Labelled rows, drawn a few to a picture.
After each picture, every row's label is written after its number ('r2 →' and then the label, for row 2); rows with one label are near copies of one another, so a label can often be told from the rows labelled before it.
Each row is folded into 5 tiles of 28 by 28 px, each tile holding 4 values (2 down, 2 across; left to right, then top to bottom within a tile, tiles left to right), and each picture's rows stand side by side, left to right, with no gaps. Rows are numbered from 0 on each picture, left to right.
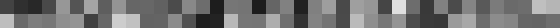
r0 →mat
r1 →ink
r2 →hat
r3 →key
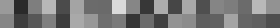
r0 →hat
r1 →key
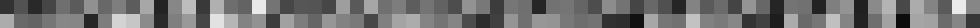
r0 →mat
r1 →hat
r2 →mat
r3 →ink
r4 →ink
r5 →ink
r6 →hat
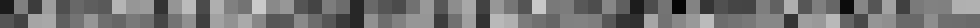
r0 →key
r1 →hat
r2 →ink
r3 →hat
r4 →ink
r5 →mat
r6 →key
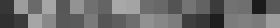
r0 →key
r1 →ink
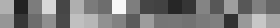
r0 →hat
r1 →mat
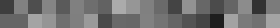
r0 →key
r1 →ink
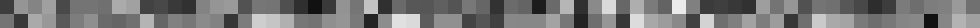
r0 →key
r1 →mat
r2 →mat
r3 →ink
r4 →hat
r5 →mat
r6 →mat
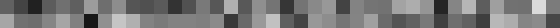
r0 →mat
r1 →mat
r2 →key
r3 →hat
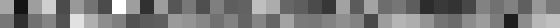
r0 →hat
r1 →key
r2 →mat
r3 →mat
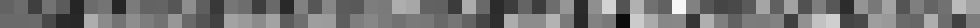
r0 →ink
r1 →ink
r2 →key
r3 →ink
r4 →hat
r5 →mat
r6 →key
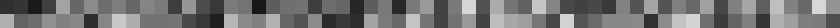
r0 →mat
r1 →ink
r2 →ink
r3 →hat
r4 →mat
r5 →hat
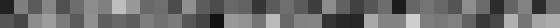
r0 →key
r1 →ink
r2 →ink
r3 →ink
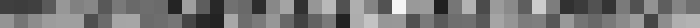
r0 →mat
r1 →ink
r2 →hat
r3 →hat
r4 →mat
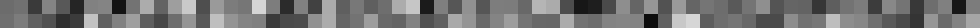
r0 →ink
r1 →hat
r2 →key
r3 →key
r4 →mat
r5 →ink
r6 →ink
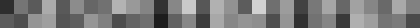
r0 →key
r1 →hat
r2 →hat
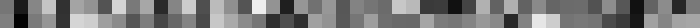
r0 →hat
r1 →hat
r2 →key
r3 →mat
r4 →ink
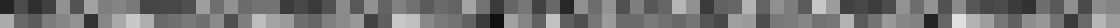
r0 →mat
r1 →mat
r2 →mat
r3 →ink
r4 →key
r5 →key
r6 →mat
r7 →mat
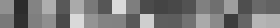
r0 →hat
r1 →mat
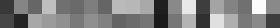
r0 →key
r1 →hat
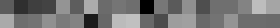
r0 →mat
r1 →key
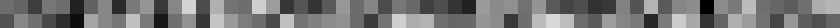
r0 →ink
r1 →hat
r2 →mat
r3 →mat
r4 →mat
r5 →key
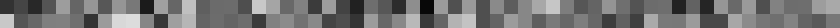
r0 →mat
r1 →key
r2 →ink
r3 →key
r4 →ink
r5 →key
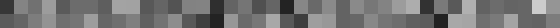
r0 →key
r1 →ink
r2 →key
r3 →key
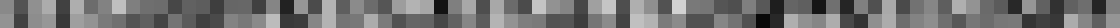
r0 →hat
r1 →ink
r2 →key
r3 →hat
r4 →hat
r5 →ink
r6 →key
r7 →ink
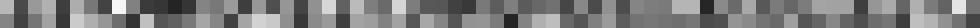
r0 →hat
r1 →mat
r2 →hat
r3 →mat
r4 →key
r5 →key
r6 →hat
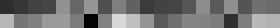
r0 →mat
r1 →mat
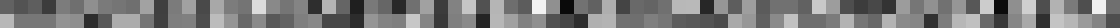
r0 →mat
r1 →hat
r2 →ink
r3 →hat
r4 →key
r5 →key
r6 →mat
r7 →hat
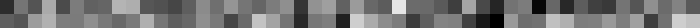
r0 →key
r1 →mat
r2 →hat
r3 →ink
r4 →mat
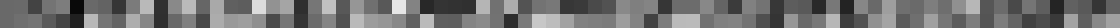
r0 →ink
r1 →hat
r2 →hat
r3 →mat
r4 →mat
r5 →ink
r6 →key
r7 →ink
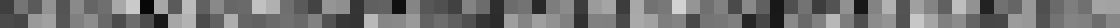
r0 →key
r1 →key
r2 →ink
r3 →ink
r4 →hat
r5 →ink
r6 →hat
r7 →key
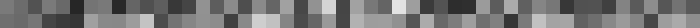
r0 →ink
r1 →mat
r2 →hat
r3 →mat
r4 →mat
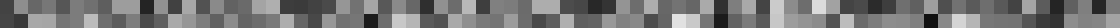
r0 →key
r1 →key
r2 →mat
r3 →key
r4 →mat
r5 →hat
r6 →mat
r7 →ink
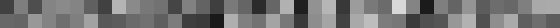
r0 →key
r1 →ink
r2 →hat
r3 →key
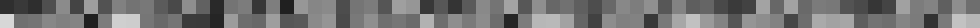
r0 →mat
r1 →ink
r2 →key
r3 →mat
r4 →mat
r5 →mat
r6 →mat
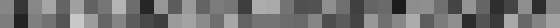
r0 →hat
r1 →key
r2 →ink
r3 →ink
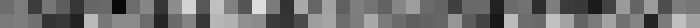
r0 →ink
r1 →hat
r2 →key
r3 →ink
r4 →mat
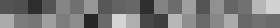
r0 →mat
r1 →key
